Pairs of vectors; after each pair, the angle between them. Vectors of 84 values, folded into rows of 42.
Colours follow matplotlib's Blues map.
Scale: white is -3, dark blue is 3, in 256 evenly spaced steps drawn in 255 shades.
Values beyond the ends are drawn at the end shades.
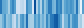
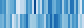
nearly parallel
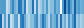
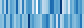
partly opposed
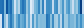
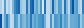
nearly opposite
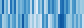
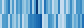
nearly opposite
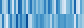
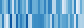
nearly parallel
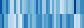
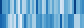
nearly parallel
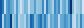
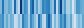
orthogonal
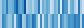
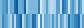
nearly parallel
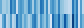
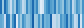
partly opposed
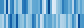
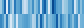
nearly opposite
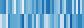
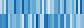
nearly opposite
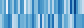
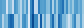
partly aligned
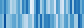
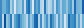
partly aligned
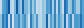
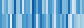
partly opposed
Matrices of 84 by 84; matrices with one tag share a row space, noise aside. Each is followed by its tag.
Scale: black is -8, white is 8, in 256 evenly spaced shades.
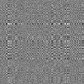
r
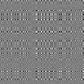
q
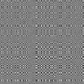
q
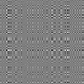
r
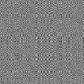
q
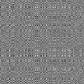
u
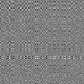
u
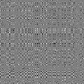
u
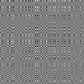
u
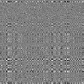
r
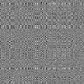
u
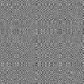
q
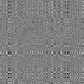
r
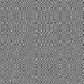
q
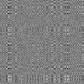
r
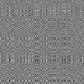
u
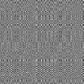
q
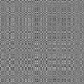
u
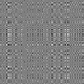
r
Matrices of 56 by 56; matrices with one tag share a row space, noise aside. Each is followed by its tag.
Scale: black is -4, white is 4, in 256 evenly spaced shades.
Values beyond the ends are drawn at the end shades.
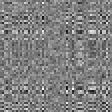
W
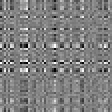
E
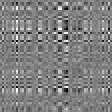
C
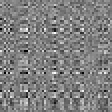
E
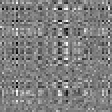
C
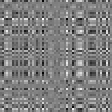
W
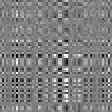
C
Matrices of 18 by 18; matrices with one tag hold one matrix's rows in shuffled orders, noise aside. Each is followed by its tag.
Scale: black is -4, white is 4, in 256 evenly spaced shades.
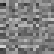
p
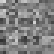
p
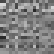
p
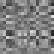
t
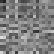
p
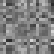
t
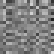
t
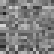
p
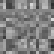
t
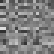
p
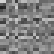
p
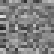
p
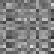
t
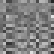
t
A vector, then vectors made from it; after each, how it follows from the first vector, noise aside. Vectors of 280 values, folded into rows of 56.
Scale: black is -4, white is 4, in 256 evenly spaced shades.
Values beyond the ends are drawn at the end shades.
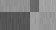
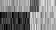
scaled up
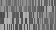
sign-scrambled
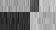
scaled up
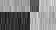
scaled up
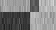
scaled up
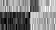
scaled up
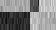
scaled up
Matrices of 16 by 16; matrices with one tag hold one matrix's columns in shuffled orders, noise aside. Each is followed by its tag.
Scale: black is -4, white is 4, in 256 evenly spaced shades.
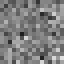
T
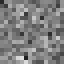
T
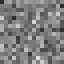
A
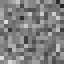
A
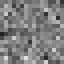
T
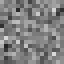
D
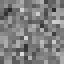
D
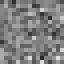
T
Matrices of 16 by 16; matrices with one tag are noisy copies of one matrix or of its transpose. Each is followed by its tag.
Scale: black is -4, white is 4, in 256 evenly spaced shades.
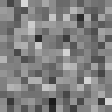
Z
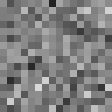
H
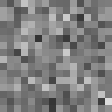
Z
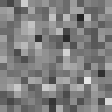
Z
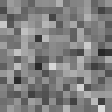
Z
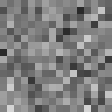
H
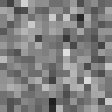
Z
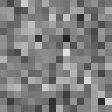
Z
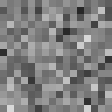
H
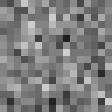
Z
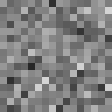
H
